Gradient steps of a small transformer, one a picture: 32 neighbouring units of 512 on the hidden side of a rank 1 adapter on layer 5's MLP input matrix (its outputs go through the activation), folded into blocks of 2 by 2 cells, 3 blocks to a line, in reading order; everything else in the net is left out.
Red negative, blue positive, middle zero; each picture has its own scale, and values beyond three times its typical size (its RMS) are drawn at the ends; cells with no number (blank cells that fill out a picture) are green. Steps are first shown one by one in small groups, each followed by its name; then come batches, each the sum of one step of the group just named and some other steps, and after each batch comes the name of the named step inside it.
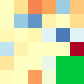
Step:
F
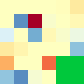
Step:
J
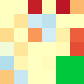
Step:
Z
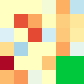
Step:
J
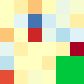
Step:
F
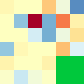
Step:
J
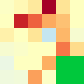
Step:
F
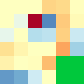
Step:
J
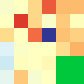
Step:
Z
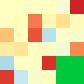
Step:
J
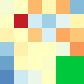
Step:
Z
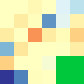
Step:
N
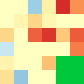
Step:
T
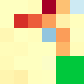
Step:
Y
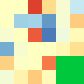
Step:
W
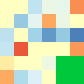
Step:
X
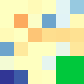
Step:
N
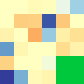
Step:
N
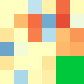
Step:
T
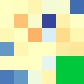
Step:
N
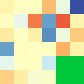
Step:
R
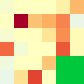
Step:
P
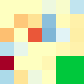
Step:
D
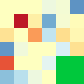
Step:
D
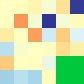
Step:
D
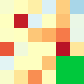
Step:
P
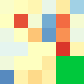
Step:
P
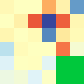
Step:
R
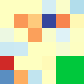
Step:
D
